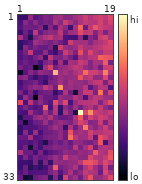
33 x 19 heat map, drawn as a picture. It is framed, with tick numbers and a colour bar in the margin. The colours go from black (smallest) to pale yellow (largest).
Stripes: none. Grain: fine. Slope: up to the right.
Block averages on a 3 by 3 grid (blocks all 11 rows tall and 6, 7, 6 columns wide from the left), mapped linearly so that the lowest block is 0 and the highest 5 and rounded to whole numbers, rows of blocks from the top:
135 | 135 | 035
